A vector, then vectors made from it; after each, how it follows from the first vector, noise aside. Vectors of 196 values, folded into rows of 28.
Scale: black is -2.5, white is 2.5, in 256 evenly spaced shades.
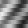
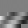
partly zeroed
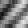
negated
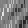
partly zeroed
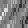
partly zeroed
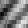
negated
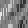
partly zeroed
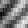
negated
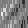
partly zeroed
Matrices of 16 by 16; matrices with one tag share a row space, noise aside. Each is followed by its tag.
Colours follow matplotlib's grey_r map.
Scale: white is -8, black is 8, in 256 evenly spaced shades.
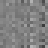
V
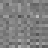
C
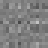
C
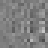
V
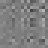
V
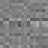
C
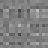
C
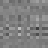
C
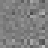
V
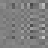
V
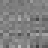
C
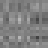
C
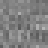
C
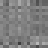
C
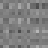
C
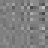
V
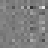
V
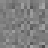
V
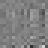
V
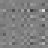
V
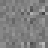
V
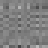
C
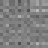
C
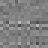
C
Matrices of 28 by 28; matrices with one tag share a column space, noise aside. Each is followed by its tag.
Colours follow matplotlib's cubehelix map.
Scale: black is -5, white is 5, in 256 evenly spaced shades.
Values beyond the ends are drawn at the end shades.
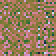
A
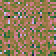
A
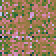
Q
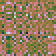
Q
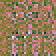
Q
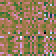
Q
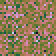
Q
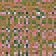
A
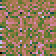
A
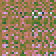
A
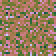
A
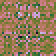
Q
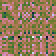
Q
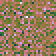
A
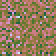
A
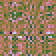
Q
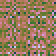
A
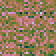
A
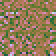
A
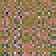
A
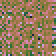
A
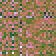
A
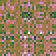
Q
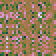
Q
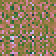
Q
